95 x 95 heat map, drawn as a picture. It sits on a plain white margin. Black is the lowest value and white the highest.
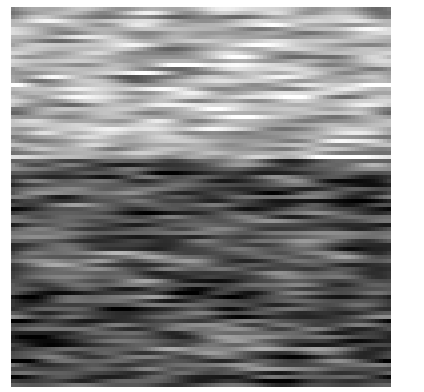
On average the colour sits 50% of the way up the scale. A horizontal seam about 40% of the way down splits the table, and the top part is higher. Streaks run across, left to right.
